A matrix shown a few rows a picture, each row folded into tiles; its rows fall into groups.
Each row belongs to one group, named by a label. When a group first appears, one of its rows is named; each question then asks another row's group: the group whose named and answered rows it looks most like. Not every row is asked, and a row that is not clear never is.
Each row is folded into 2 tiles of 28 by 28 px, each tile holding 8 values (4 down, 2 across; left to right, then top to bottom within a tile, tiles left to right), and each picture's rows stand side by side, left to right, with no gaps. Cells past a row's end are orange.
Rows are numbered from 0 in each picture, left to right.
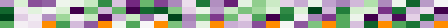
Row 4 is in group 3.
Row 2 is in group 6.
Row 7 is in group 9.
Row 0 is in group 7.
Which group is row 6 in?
7
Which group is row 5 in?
7
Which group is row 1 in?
3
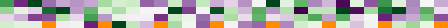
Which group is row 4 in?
3
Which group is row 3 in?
6
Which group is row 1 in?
3
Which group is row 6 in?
3
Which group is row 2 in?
9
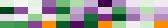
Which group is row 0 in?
9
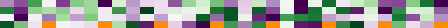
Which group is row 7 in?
7
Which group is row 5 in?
3
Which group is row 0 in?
6
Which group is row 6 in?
9
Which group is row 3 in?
3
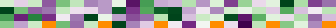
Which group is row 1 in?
9
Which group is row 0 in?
7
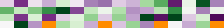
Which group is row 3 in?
7
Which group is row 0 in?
6
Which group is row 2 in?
3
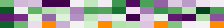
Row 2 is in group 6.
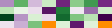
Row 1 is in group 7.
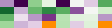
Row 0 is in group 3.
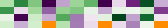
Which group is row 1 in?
7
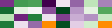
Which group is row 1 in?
6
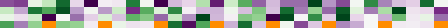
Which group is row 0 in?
3
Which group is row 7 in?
7
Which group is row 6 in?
7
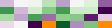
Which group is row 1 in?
7
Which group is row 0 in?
3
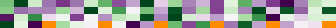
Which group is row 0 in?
9
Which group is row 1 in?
3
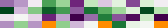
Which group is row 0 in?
3
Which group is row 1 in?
6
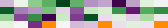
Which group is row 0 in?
3
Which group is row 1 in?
9
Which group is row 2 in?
3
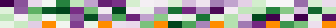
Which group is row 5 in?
6
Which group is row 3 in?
9
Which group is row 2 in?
7
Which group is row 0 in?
3
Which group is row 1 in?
9
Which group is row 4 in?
3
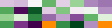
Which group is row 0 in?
3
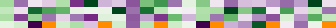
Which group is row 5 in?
7
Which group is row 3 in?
3
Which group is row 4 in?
7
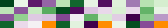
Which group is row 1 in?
9
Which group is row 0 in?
9
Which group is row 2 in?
6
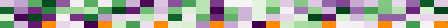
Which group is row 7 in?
6
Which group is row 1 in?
3
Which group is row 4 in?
3
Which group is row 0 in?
3
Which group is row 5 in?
9
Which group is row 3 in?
7
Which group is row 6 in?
3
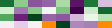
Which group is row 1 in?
6
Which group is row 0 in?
9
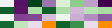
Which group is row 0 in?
6
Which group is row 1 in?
9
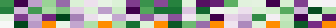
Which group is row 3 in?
9
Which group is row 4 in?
9
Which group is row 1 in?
7
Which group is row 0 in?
6
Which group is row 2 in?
6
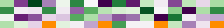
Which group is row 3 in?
3
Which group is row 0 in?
6
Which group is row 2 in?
6
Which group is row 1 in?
9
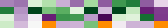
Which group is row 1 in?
7
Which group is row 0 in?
3
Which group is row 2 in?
9
